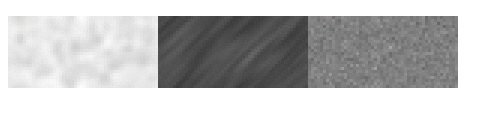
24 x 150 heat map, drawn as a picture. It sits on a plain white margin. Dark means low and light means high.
It is made of 1 by 3 panels. Panel 1,1: very high, blotchy, faint in contrast. Panel 1,2: low, slanting up to the right, faint in contrast. Panel 1,3: middling, fine-grained, faint in contrast.
